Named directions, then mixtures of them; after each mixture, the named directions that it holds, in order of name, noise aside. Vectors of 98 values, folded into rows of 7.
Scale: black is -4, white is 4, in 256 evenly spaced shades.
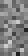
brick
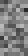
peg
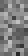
brick, peg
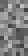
brick, peg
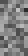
peg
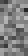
peg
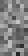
brick, peg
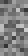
brick, peg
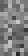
brick, peg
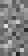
brick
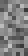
brick, peg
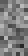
brick, peg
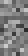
brick, peg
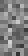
brick, peg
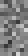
brick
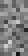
brick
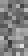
brick, peg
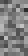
peg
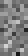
brick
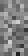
brick, peg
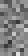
brick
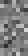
brick, peg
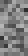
peg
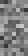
brick, peg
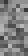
peg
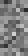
brick, peg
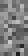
brick, peg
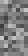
peg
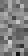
brick, peg
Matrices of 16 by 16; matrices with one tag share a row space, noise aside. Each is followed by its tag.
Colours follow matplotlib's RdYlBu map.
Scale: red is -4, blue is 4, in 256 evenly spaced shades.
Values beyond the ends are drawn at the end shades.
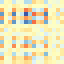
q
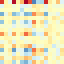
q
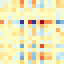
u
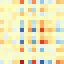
u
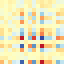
u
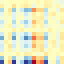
q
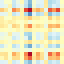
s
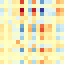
u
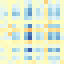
s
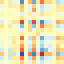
u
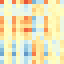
q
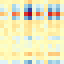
s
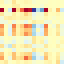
q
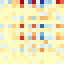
u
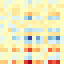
s
